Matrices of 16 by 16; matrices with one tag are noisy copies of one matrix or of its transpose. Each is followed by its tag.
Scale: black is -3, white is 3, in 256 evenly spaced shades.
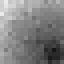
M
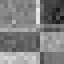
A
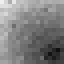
M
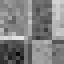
A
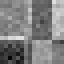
A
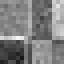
A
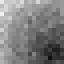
M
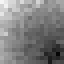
M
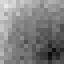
M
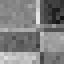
A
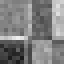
A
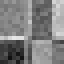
A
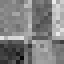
A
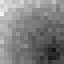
M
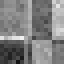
A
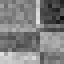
A
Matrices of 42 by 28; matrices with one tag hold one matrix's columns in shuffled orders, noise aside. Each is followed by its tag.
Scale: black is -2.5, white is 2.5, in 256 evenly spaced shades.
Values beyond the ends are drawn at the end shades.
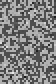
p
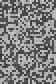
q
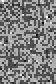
q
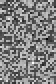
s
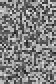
s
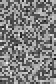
s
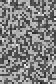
p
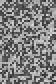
q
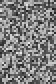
q
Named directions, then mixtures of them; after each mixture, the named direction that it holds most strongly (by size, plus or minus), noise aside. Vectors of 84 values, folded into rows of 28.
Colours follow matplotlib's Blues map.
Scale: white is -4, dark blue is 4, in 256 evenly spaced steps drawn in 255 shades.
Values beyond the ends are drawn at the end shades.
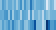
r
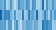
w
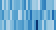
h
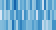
w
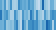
w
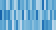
w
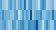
h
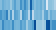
r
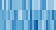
h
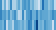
h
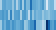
r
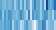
r
